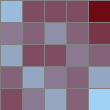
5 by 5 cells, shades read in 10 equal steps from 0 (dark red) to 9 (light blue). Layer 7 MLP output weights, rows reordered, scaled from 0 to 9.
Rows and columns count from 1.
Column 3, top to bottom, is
3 6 3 5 7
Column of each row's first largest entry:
1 3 1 2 5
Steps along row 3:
down same up down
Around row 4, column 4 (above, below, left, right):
5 4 5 7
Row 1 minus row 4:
4 -4 -2 -1 -7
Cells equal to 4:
6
